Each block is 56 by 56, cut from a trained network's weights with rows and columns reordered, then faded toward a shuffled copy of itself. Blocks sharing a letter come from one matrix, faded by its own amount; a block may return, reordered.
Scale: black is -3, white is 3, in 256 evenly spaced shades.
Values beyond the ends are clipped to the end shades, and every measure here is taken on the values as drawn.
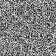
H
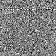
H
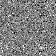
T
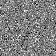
T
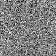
H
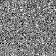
H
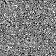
T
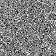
T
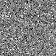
T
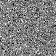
T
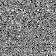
T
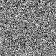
H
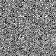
H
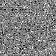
T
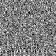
H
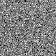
T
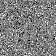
T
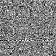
H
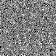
T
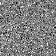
T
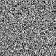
H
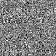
H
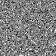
T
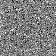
T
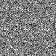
H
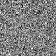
H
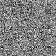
H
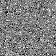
T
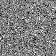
T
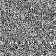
H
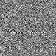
H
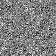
T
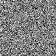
H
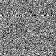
H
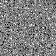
T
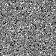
T
